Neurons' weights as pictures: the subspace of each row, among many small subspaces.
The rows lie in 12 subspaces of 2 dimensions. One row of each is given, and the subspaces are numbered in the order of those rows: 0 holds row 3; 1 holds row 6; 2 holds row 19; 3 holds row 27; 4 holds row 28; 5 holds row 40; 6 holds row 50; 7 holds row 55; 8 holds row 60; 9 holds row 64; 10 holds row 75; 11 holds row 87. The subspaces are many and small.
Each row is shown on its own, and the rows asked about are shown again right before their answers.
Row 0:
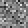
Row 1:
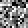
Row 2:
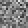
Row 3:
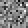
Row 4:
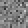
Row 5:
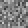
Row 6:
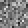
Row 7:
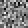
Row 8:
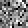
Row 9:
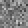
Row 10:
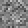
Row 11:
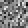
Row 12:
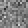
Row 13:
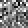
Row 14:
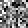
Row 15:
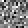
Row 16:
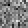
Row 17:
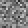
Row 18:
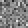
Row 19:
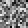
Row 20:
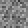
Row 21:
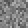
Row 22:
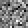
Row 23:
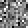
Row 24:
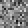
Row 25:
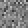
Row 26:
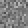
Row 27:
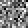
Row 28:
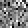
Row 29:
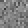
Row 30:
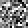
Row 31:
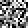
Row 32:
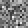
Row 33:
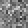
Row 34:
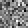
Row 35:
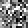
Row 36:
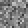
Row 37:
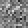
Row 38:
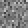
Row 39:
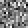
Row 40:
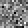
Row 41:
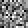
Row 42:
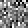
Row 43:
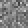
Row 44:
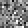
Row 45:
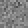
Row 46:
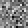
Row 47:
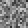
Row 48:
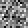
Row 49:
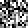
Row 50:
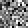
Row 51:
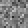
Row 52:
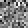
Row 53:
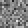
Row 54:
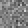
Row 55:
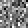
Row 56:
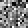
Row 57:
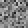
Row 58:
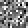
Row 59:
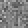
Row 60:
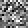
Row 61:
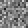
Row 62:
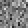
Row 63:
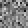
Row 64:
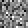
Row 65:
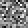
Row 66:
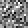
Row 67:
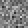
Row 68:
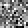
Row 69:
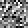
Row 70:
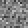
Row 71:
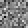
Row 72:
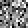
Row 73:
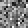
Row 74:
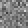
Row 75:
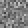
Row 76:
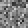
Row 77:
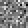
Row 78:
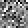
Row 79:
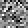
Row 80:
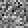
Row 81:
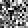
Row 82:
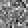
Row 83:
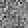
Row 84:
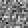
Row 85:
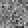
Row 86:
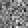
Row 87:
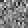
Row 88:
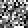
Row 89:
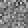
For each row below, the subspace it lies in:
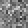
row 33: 10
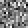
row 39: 10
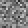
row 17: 3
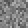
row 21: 2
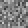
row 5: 0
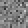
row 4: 0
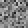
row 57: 9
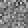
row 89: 6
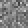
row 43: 9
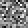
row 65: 3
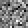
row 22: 4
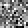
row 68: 5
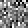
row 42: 4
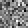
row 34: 6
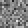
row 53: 5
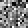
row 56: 1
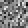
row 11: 0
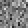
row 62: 7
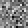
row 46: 6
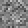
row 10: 8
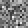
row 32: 11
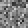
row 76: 1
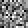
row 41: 9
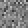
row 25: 8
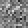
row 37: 10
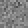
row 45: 10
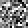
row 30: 4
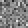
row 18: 5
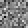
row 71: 3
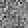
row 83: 7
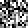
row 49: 10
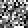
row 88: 5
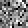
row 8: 4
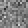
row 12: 7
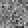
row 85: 5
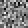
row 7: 10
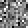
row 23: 1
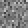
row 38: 8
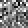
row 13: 9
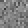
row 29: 11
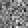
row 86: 6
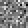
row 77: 0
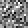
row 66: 10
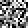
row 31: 3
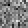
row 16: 8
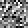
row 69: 4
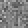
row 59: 2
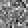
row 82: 4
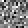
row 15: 11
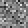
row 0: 0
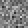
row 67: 11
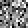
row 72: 7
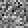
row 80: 4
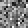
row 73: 1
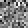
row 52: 6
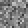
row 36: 1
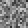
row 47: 2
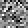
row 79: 8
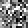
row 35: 10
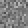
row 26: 10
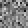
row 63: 9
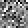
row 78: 8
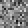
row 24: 11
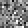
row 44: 5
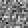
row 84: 2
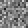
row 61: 3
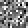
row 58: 0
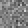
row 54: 6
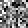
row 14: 2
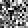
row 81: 11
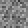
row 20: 7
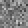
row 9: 11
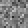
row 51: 1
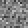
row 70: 2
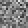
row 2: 3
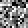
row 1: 1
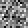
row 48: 7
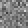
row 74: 9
